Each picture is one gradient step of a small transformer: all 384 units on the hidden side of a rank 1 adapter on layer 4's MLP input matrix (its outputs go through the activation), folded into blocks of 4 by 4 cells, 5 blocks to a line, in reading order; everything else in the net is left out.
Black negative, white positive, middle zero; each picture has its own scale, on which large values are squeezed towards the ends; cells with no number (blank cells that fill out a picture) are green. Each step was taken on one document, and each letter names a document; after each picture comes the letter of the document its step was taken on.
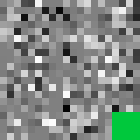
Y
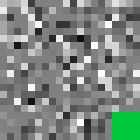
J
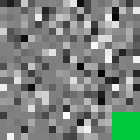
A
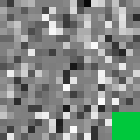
Y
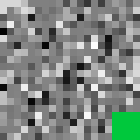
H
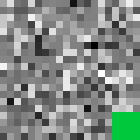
J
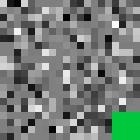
A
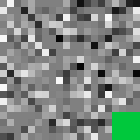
A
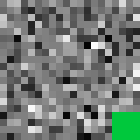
J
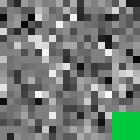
H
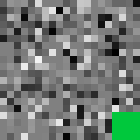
Y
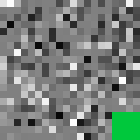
H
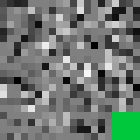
H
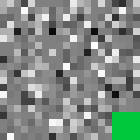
Y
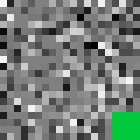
J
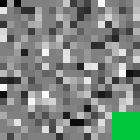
H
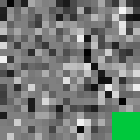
J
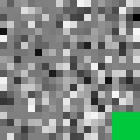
A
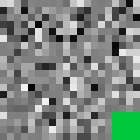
A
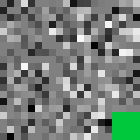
Y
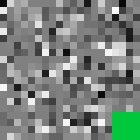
H
